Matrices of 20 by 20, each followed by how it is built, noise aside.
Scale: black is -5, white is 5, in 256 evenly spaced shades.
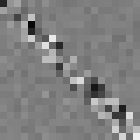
banded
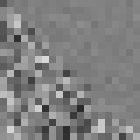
lower triangular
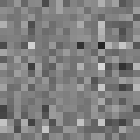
low rank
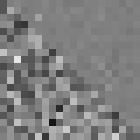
lower triangular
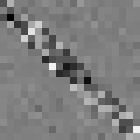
banded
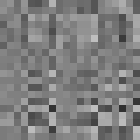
low rank
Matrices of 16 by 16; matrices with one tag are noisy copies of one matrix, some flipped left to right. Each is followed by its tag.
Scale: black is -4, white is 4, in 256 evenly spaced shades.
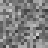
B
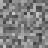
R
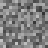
R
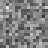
B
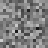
B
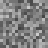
B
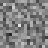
R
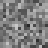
B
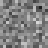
R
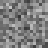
B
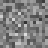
R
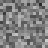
R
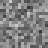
B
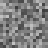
B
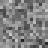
B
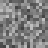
B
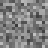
R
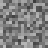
R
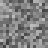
B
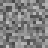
R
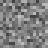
R
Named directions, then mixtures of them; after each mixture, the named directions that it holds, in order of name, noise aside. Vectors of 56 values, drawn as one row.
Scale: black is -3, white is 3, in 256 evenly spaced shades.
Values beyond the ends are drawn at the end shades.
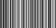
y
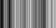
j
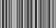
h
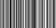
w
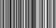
w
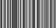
h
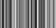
h, j, w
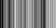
j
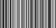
h, y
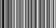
h, j, w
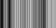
j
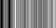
j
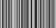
h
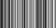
j, w
